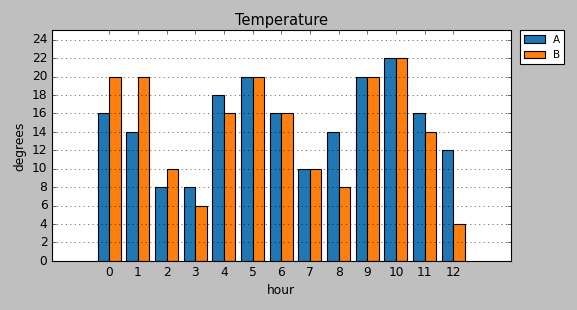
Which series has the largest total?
A
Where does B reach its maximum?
10
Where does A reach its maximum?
10
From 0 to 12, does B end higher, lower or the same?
lower
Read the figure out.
Title: Temperature
x-axis: hour, ticks 0 1 2 3 4 5 6 7 8 9 10 11 12
y-axis: degrees, ticks 0 2 4 6 8 10 12 14 16 18 20 22 24
Legend: A, B
Values:
A: 16 14 8 8 18 20 16 10 14 20 22 16 12
B: 20 20 10 6 16 20 16 10 8 20 22 14 4
